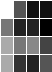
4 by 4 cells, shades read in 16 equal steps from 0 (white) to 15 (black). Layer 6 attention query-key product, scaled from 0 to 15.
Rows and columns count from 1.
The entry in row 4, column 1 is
5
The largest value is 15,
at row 2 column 4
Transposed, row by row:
0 8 5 5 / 10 13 8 12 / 14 13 7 13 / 14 15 11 10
